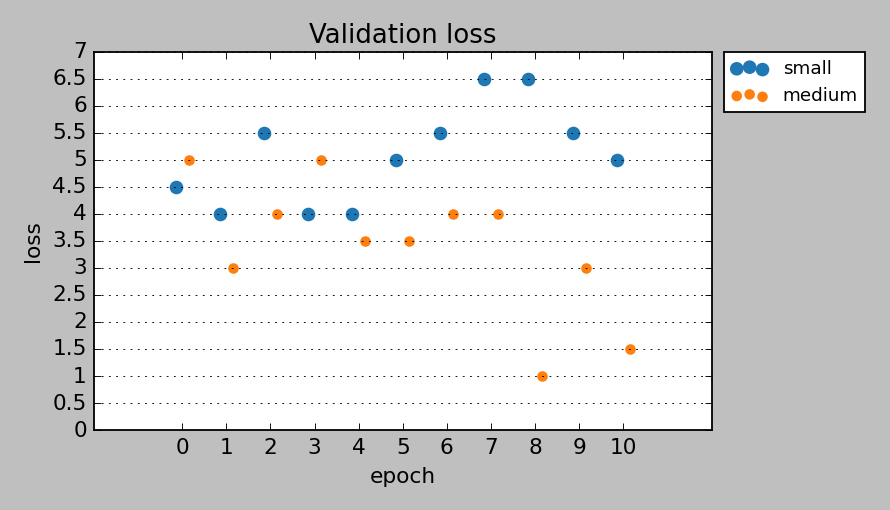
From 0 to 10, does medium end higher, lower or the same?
lower
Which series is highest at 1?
small
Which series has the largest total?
small
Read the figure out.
Title: Validation loss
x-axis: epoch, ticks 0 1 2 3 4 5 6 7 8 9 10
y-axis: loss, ticks 0 0.5 1 1.5 2 2.5 3 3.5 4 4.5 5 5.5 6 6.5 7
Legend: small, medium
Values:
small: 4.5 4 5.5 4 4 5 5.5 6.5 6.5 5.5 5
medium: 5 3 4 5 3.5 3.5 4 4 1 3 1.5
